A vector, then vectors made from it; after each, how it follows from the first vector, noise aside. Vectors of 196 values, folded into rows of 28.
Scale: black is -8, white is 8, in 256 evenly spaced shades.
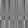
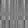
negated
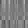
negated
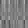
negated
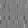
partly zeroed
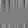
partly zeroed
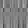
reversed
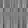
reversed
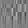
wrapped around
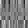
scaled up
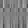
reversed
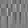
wrapped around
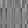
wrapped around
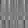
negated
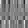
scaled up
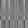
negated
